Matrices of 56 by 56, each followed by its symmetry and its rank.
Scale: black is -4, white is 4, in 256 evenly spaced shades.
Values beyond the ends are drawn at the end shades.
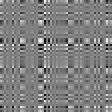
symmetric, rank one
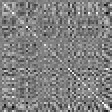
symmetric, rank five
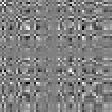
symmetric, rank three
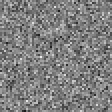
neither, full rank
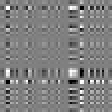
symmetric, rank one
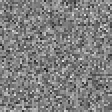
neither, full rank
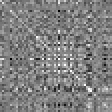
symmetric, rank five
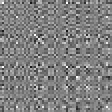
symmetric, rank three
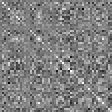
symmetric, rank five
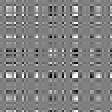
symmetric, rank one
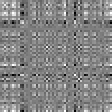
symmetric, rank three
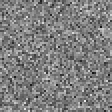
neither, full rank
